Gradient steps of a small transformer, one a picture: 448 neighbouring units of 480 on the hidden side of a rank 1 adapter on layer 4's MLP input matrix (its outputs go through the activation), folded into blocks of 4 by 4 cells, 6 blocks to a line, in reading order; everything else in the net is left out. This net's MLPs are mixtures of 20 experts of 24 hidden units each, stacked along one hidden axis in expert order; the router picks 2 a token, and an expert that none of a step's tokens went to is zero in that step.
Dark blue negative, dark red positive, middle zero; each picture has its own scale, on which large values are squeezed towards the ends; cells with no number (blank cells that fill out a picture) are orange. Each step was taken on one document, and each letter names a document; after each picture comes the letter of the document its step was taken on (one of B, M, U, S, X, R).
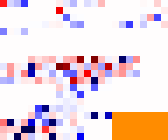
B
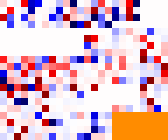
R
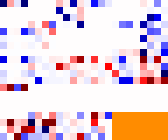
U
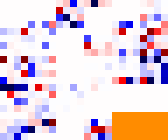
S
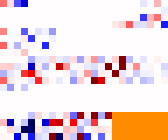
B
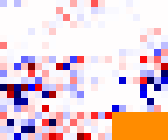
R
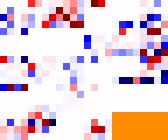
S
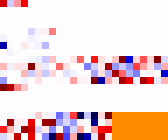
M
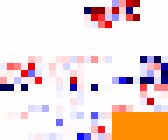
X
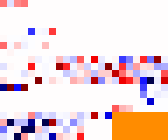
M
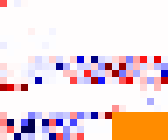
M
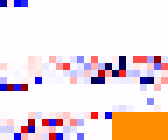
M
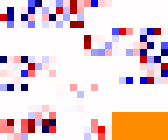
S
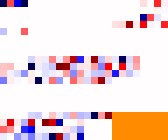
B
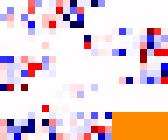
S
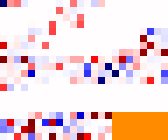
B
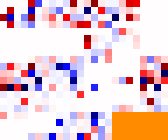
X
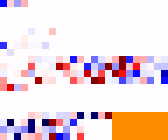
M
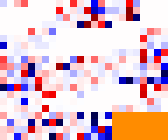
R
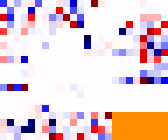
U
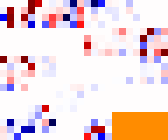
S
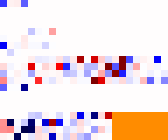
M
